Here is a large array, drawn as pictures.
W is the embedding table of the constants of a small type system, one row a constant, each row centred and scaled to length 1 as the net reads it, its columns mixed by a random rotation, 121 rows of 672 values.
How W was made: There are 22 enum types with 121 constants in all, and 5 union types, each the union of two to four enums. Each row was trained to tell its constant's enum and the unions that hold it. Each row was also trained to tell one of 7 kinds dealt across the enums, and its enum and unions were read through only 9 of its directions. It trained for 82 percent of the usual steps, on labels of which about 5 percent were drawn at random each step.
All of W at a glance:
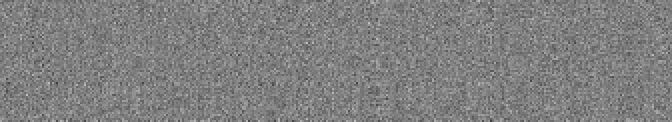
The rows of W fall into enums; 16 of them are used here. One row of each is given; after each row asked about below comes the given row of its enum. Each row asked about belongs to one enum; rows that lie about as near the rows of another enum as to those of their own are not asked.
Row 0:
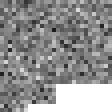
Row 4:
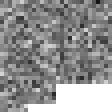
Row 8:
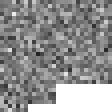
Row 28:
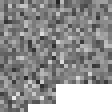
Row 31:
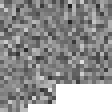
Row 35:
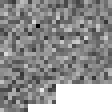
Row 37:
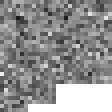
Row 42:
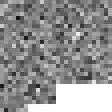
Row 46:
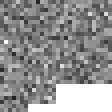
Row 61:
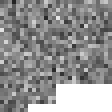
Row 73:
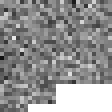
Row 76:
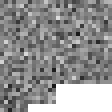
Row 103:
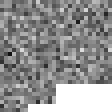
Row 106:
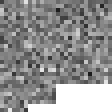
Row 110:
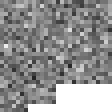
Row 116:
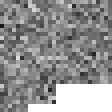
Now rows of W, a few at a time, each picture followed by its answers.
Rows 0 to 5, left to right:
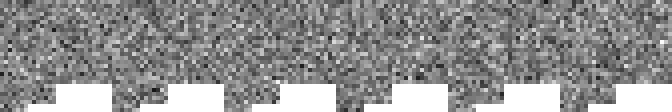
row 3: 61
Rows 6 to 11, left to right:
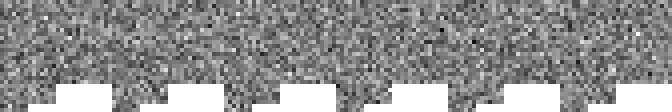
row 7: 28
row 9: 42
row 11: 103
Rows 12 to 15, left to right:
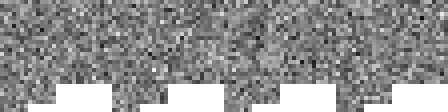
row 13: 8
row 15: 37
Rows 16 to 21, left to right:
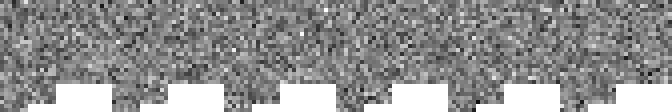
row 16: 103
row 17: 46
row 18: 8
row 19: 35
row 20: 8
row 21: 116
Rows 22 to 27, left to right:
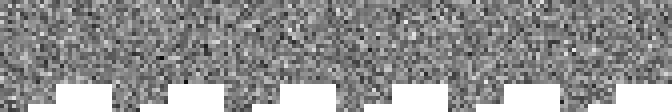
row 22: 103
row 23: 110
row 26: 37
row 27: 61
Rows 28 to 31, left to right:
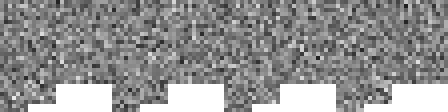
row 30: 37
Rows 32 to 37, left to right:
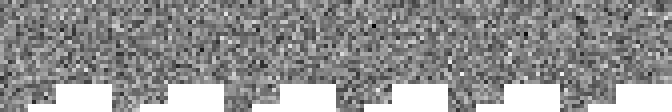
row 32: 37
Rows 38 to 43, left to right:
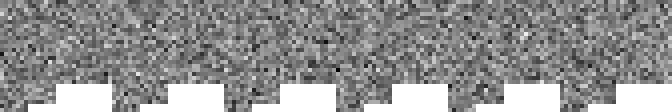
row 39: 28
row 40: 42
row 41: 116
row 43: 73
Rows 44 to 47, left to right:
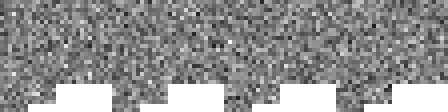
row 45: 46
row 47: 35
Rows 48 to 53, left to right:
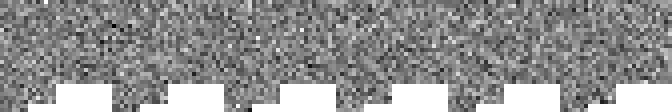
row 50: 106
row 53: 61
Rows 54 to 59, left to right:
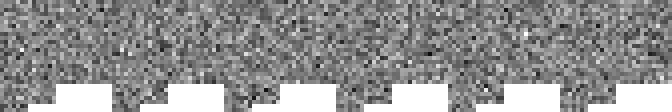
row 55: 73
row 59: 35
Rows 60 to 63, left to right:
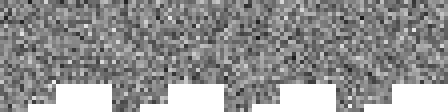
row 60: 31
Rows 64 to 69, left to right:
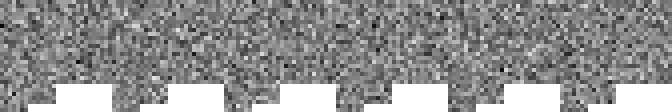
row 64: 106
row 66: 31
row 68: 61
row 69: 28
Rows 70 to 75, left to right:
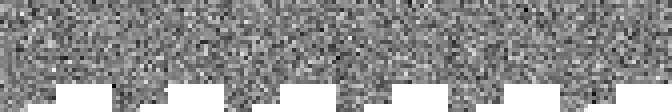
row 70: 31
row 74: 103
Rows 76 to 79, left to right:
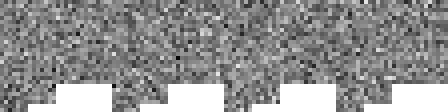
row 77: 0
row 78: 46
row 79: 37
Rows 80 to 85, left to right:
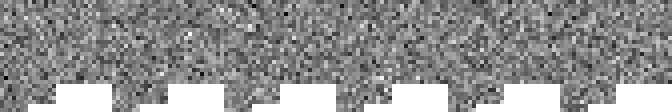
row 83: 28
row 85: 73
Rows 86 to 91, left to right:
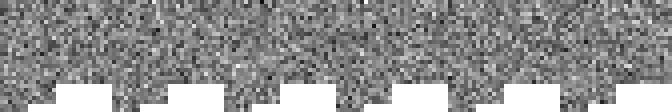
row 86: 73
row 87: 106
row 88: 46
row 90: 37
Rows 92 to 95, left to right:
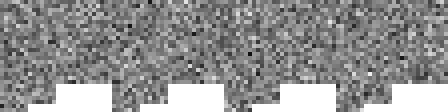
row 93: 46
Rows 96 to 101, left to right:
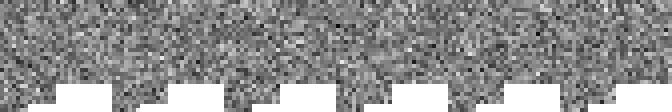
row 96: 73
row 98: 35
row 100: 103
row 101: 42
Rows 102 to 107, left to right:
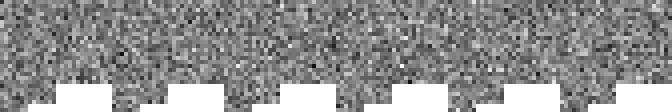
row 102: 61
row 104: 46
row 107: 103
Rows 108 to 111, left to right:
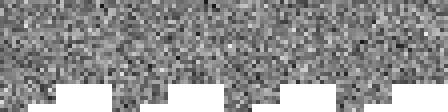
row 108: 28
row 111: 0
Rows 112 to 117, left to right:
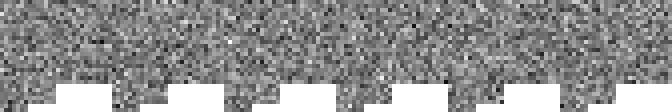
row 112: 42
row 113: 73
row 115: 8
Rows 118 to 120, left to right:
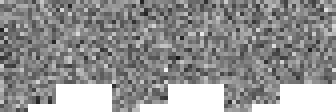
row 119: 31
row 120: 31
